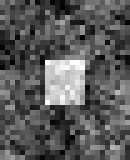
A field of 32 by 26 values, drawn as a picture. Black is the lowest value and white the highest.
There are no regular stripes. There is no overall slope. Most values sit low, with a long tail of high ones. The ninth with the highest average is the centre. In the centre lies a patch that is higher than the rest. The field is mottled with small blotches.
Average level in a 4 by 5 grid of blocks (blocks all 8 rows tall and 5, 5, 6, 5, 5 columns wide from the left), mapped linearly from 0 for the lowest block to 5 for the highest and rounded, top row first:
1 1 1 2 1 / 0 1 5 2 1 / 2 2 5 1 3 / 2 1 0 2 2
